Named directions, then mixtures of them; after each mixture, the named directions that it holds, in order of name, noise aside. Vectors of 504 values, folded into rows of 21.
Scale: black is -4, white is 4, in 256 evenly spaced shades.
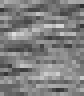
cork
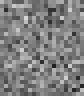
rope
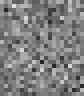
rope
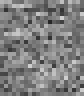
cork, rope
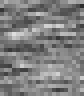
cork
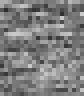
cork, rope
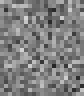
rope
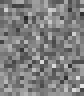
rope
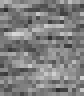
cork, rope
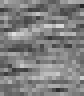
cork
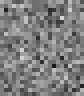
rope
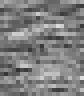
cork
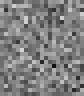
rope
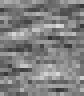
cork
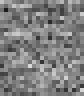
cork, rope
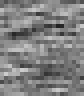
cork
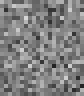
rope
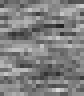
cork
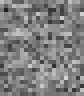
cork, rope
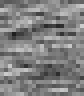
cork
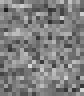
cork, rope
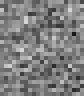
cork, rope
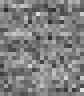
cork, rope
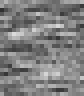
cork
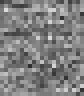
cork, rope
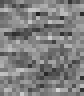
cork, rope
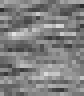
cork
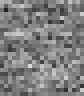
cork, rope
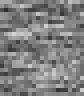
cork, rope
